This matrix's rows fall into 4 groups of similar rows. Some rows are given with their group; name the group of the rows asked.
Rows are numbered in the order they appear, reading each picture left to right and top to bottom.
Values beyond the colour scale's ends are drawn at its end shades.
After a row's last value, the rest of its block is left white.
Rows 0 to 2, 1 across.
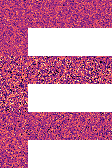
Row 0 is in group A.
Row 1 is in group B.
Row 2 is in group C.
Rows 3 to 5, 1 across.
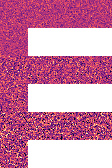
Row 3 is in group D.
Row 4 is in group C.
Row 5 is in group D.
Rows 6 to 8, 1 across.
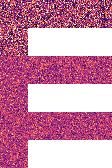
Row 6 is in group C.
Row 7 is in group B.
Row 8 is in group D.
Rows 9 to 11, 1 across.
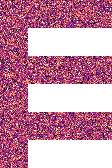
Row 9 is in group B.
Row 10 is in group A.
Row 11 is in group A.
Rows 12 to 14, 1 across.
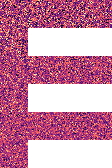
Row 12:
C
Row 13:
A
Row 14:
D
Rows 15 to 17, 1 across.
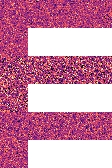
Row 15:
A
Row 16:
D
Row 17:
C
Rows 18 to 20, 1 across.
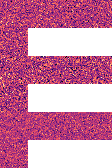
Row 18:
D
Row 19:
D
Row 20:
B
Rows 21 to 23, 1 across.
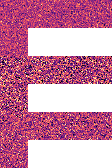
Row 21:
D
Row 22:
D
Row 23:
D
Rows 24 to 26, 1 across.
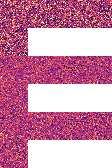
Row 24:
B
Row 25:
D
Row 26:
D
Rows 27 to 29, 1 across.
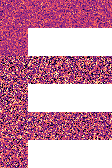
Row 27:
D
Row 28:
A
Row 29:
D
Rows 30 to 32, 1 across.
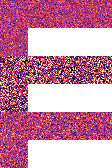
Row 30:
A
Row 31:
D
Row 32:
D
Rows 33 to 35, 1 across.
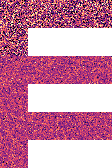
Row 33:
D
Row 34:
D
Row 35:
A
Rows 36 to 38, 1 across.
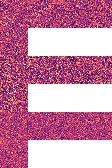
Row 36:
D
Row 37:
A
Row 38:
C
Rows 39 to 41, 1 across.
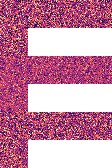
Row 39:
C
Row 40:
C
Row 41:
A
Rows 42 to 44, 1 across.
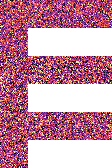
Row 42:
B
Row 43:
D
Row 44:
B
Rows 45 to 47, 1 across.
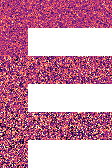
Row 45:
D
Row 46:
B
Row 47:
B
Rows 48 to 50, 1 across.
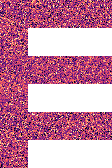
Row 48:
C
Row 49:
C
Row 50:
C
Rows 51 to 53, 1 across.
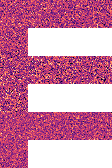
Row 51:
D
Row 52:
D
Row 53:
D
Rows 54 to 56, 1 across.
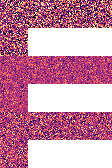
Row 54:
D
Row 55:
A
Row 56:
B
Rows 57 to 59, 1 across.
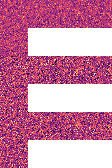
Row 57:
B
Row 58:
B
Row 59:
B
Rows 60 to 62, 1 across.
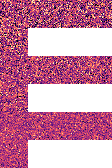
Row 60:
C
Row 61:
C
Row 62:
D
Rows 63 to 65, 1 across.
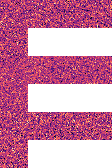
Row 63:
D
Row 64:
D
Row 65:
B
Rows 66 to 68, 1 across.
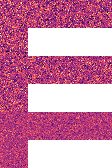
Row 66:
B
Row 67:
A
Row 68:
D
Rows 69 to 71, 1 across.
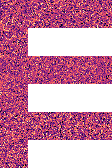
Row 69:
D
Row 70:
C
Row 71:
B
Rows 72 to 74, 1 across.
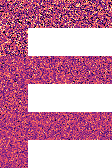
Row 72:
D
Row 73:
A
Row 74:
C
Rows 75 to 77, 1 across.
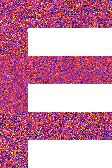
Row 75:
D
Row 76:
A
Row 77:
C
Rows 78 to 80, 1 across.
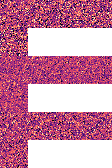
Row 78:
B
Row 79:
C
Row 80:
B
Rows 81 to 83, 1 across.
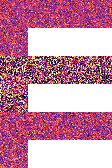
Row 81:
A
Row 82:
C
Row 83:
A
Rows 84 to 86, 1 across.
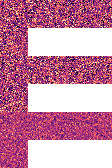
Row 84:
A
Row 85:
A
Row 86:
D
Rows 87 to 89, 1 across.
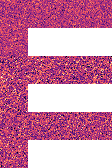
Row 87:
C
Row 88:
D
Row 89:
C
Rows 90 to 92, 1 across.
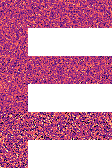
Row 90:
D
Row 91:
C
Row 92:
D
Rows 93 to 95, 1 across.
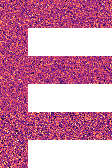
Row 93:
D
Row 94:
D
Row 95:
A
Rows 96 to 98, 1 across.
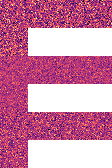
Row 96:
A
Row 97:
B
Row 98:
C
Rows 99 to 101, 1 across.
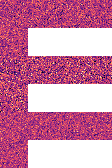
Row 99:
C
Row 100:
C
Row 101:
B
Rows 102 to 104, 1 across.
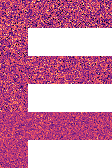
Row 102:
C
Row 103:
A
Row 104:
D
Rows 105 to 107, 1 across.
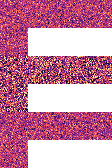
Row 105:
B
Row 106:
B
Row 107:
D
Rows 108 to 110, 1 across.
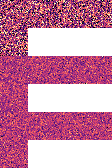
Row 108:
B
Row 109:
C
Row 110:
B
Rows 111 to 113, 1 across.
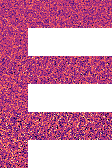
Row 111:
A
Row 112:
C
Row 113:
C
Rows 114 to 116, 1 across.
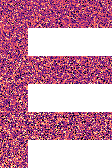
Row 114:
D
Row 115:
D
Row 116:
A
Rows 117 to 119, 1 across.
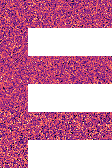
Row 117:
A
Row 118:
D
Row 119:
B
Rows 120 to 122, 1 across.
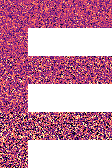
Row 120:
B
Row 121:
D
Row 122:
D
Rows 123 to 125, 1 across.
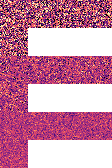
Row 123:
B
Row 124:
C
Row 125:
A
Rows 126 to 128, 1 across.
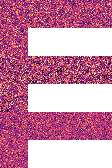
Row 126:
A
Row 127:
C
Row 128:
C
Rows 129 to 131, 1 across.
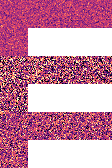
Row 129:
B
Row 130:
D
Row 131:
C
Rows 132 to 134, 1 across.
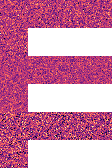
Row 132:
B
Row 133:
A
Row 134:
C
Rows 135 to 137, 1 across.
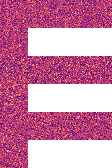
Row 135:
A
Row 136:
C
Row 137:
D
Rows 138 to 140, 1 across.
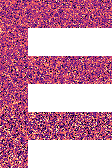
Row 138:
C
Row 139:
A
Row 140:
A
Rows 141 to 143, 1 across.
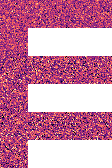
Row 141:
B
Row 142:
D
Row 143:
D
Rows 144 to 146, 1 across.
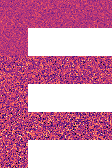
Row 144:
D
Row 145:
B
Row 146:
D
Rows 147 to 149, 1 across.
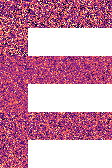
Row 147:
C
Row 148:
A
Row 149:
A
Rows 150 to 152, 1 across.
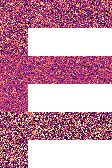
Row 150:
D
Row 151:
D
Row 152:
B
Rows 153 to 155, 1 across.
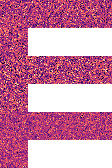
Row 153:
C
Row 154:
A
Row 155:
C
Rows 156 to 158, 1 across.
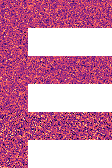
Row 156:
A
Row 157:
D
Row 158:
D
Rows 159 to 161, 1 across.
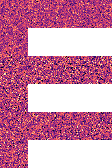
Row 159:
A
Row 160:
D
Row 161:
B
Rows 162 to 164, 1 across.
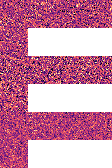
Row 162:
D
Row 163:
C
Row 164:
A
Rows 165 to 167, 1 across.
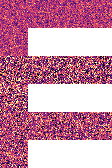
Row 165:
A
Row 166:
C
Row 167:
B
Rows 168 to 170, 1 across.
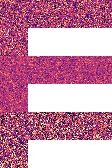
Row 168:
C
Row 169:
A
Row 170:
A
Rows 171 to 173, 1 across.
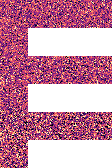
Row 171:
C
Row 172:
D
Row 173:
D
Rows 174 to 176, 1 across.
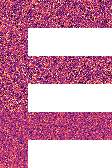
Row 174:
C
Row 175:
A
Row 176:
A
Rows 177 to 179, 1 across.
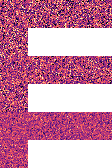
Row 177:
A
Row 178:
B
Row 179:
B
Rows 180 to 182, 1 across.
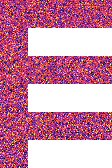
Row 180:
A
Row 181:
B
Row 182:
B
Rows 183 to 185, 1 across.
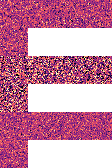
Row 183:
B
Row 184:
A
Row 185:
C
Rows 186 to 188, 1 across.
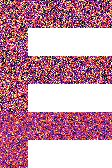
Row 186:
B
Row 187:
C
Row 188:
D
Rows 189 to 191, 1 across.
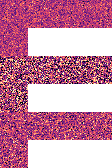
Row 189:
A
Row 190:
D
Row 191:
A
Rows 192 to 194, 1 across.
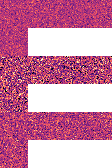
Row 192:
A
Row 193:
D
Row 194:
A
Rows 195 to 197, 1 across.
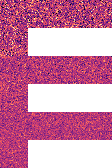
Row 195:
A
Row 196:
C
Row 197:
C
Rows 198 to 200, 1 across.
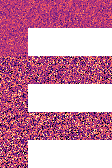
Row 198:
B
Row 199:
C
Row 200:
B
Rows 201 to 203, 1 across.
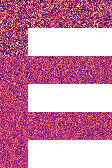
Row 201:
D
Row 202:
C
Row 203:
A
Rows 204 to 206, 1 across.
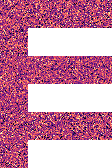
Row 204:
B
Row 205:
D
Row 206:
D
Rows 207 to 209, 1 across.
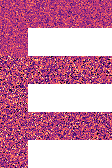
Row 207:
A
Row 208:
B
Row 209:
D
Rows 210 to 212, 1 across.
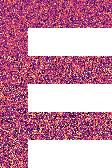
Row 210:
B
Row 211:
B
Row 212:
A
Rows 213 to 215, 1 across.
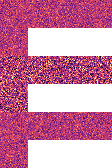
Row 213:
A
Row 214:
D
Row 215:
B
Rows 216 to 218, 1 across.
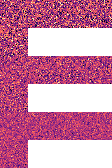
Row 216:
C
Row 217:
B
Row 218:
B
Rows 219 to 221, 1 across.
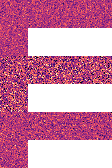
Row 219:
C
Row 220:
A
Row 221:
D
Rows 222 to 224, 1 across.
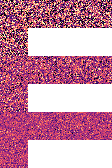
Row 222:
B
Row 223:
B
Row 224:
B
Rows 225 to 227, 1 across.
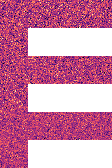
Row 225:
C
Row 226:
A
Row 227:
C
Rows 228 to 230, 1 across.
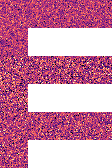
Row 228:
C
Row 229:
B
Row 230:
B
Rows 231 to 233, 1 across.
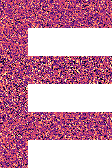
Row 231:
D
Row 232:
D
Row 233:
D
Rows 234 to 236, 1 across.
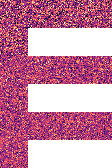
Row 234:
C
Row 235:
D
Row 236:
C
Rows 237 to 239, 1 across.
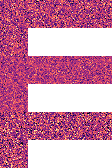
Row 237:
A
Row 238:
A
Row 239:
A
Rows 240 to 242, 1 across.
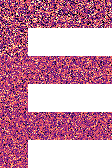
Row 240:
A
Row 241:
B
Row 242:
A
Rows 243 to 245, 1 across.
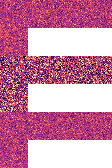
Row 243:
C
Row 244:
A
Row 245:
A
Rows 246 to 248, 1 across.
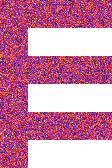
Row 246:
A
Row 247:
C
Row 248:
D
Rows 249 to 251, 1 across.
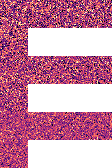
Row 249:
C
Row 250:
D
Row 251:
D
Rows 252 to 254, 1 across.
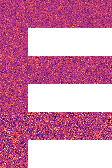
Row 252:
A
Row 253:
C
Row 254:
A
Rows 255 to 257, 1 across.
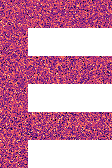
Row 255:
D
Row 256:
A
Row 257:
C
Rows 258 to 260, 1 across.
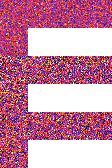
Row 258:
D
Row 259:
C
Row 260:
C
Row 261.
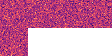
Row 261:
A
